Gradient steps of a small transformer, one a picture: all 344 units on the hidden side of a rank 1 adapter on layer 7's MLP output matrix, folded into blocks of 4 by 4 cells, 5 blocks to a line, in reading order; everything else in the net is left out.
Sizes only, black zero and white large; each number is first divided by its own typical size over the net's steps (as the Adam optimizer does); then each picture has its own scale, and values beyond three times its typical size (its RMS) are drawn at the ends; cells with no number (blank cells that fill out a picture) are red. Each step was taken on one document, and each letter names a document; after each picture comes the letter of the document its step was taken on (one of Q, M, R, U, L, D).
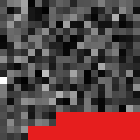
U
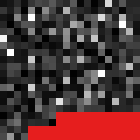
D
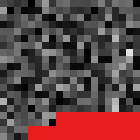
U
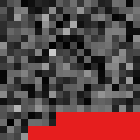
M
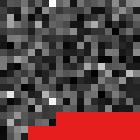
U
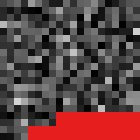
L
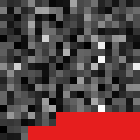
M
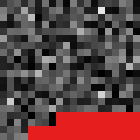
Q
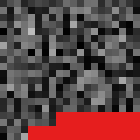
L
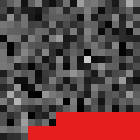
U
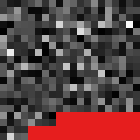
L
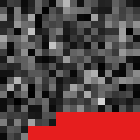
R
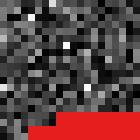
D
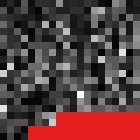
Q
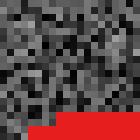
M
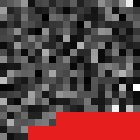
U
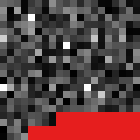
D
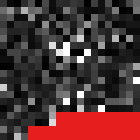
M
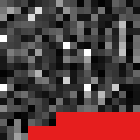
D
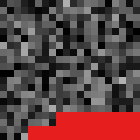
R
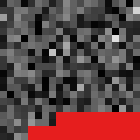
M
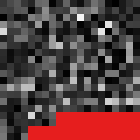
L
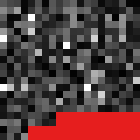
D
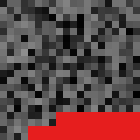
L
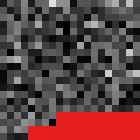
U
